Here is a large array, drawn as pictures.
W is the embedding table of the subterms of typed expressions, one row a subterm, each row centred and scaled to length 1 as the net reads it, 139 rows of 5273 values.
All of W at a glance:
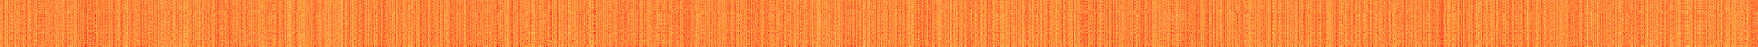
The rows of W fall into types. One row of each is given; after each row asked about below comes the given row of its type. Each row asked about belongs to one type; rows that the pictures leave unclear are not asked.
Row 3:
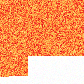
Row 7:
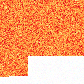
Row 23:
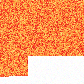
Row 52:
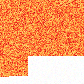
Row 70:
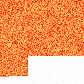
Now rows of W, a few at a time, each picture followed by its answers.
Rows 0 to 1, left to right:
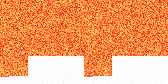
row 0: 52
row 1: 70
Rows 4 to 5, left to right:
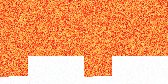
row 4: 23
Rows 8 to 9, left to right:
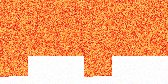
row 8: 23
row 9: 70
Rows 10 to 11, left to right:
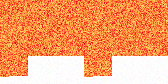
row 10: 70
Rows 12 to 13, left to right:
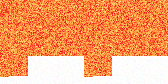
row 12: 70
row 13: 52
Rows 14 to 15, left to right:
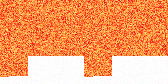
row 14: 7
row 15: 7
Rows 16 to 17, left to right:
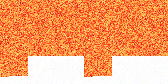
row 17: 23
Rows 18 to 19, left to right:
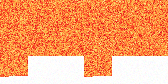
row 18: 23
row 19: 23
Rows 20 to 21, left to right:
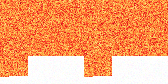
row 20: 52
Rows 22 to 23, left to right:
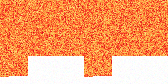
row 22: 3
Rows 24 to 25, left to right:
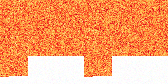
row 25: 23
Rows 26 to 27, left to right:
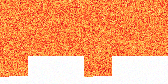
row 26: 52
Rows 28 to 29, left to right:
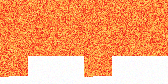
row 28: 23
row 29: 52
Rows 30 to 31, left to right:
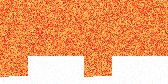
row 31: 52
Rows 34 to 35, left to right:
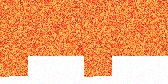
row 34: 7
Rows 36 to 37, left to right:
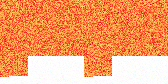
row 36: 52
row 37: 52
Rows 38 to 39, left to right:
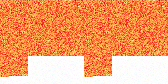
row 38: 3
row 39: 3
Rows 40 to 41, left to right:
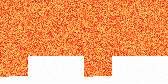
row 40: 70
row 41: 7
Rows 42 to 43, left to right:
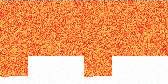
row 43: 7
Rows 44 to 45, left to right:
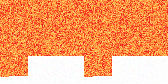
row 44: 3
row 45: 23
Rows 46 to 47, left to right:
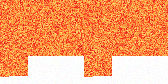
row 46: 7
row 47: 23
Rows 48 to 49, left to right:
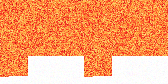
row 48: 23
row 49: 23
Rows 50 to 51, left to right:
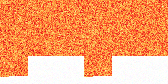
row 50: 3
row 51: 70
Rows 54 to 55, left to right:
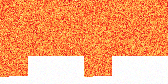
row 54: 7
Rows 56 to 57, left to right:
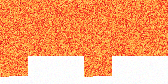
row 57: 3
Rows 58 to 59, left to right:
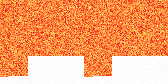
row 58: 3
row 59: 7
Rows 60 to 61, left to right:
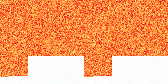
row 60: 3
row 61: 70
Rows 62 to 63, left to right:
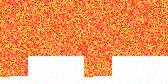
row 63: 52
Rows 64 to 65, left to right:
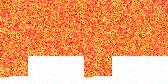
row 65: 23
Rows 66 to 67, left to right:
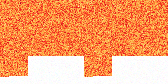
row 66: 52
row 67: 3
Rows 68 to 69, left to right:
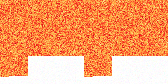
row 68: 3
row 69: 3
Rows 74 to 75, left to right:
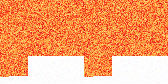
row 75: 52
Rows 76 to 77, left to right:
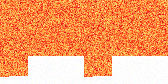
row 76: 52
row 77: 23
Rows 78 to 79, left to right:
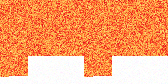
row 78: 3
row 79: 7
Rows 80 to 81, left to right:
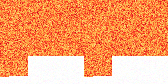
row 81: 70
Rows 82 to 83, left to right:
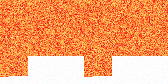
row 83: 23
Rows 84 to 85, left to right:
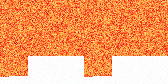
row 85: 23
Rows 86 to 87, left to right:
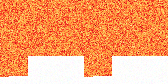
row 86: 23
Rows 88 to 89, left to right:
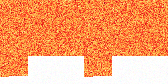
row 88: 3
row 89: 52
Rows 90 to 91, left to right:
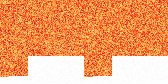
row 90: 3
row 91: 70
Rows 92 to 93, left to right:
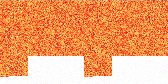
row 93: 3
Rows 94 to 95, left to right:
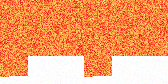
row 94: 7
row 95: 3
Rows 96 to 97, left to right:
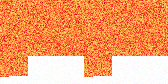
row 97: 52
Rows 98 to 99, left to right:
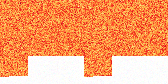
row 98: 52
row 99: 70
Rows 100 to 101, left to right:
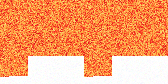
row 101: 7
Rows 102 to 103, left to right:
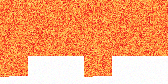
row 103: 23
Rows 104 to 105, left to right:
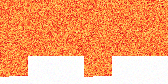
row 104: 70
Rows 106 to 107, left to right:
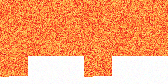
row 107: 23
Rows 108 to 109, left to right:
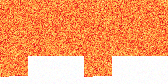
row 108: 3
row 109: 23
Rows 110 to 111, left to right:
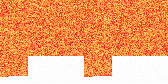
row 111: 23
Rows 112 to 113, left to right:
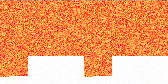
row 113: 3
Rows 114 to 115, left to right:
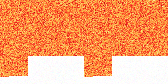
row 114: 52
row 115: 3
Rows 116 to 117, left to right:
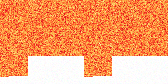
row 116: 3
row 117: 52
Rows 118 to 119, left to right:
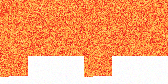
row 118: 70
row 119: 52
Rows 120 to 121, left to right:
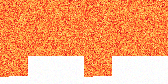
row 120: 23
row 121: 7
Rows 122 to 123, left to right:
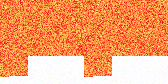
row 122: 7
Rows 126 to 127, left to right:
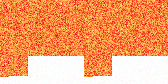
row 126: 23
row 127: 70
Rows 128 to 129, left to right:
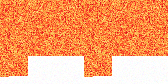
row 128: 3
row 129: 3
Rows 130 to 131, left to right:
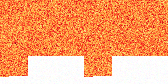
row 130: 70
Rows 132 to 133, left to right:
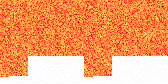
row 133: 7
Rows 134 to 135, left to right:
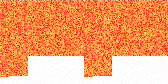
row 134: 3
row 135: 23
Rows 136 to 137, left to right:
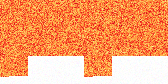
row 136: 52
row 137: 23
